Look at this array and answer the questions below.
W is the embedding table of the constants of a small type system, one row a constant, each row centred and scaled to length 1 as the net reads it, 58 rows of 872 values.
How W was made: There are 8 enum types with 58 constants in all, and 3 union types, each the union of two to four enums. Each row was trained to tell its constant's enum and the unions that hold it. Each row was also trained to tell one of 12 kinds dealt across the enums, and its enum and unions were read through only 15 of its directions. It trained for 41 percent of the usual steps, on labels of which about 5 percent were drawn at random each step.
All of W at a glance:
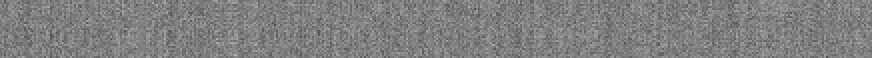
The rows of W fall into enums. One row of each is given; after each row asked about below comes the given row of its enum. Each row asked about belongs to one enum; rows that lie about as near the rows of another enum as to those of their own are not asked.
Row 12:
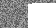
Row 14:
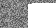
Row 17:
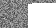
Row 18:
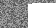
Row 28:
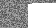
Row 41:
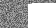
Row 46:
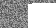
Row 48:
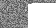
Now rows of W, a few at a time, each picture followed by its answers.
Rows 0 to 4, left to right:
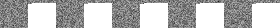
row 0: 14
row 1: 17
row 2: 28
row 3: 12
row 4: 18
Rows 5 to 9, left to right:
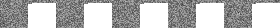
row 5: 17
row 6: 12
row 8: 14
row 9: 14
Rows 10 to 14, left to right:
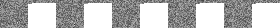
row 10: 41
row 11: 48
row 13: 12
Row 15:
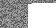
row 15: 14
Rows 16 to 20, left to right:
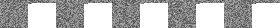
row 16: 18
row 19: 14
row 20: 18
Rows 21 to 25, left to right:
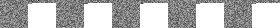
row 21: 46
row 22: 12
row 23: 17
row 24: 46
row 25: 46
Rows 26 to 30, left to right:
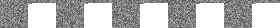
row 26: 18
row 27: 17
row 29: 18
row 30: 28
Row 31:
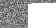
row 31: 14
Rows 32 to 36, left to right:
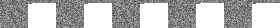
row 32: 46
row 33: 17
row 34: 46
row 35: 14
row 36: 12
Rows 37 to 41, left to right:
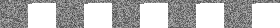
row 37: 28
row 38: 17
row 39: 28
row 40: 18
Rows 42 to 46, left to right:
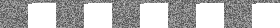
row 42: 28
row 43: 28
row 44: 28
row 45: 18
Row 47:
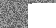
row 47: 18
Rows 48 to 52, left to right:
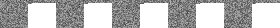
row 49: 12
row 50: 12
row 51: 46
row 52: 41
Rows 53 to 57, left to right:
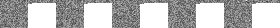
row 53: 12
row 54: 14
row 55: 28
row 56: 46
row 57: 41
